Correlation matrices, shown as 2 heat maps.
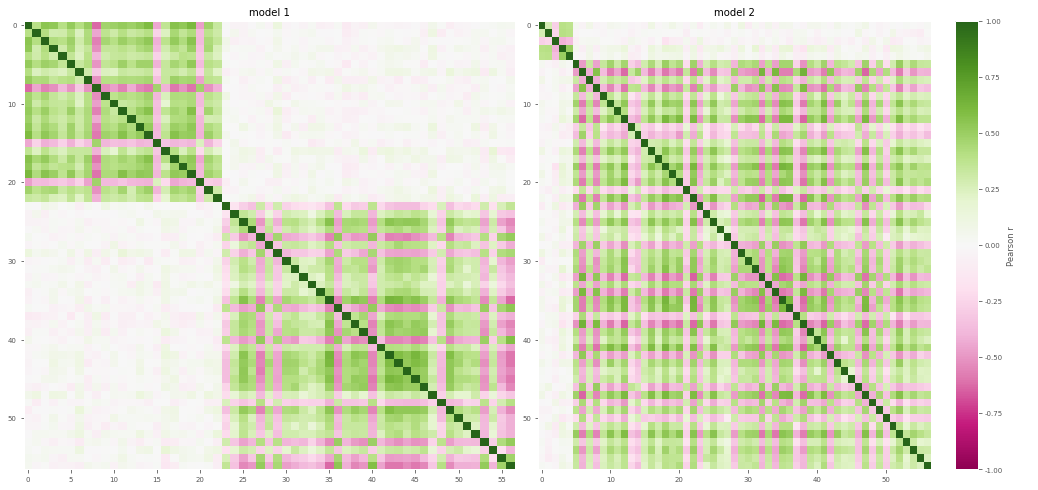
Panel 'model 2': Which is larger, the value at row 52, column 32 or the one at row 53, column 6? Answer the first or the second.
the second
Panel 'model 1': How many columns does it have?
57
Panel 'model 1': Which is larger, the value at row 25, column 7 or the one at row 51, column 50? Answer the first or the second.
the second
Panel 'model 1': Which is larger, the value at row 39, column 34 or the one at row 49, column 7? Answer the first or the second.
the first
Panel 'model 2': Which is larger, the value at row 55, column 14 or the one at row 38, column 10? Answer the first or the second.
the first
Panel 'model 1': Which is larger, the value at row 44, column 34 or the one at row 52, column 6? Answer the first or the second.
the first
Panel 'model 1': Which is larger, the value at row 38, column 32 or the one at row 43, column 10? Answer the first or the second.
the first
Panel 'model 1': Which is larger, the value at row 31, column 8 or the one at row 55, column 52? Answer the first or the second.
the first
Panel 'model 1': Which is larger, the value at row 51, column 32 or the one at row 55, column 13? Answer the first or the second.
the first
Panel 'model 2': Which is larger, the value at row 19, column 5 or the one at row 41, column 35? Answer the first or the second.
the second
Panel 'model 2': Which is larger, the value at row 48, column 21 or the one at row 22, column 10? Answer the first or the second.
the second
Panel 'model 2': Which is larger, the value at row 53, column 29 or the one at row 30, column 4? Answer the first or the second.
the first
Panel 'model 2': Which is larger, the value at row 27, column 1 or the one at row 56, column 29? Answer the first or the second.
the second
